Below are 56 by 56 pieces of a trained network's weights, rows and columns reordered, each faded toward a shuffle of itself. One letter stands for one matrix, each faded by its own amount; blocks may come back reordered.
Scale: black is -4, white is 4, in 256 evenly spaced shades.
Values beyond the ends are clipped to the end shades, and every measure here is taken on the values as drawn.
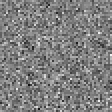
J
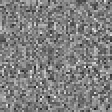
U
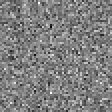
J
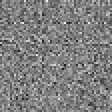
U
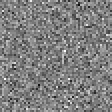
J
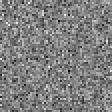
J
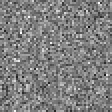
J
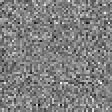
U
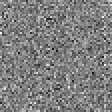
J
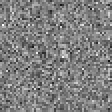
U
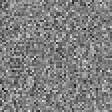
U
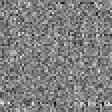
U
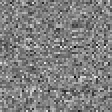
U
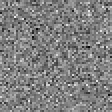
J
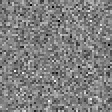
J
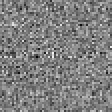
U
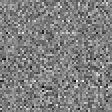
U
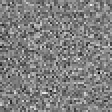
U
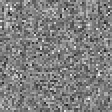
J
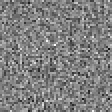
J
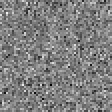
J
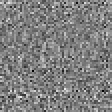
U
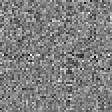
U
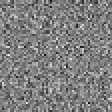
U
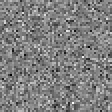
J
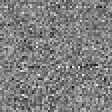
U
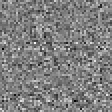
U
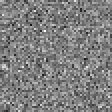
J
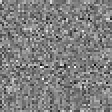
U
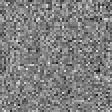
U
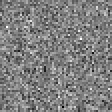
J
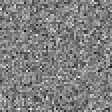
J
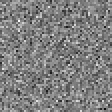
J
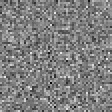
U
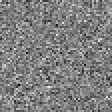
J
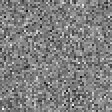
J
